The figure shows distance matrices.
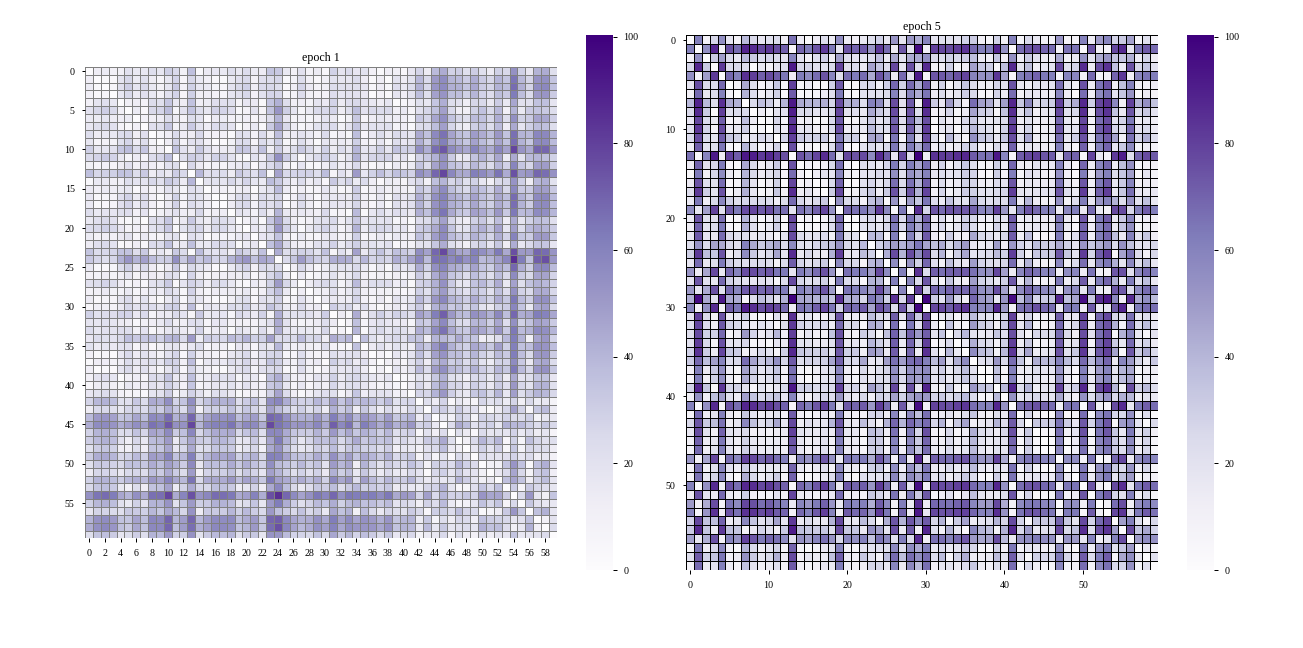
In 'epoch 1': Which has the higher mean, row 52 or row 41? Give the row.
52
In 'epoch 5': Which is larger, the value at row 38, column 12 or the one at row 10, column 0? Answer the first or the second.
the second
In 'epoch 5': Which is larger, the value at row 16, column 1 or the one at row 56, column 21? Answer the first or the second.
the first
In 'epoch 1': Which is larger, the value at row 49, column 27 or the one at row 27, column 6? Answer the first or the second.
the first
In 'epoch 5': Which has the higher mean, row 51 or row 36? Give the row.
36
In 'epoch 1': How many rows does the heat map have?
60
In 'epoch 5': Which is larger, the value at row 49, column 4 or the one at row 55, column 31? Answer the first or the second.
the first
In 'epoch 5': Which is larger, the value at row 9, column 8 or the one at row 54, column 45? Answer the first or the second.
the second
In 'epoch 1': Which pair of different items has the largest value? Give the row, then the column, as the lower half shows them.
54, 24
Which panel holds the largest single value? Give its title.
epoch 5
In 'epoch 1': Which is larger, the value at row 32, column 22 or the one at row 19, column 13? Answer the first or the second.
the second
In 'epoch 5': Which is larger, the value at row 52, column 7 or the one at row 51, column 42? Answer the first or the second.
the first
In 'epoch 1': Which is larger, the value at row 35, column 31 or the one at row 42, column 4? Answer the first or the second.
the second
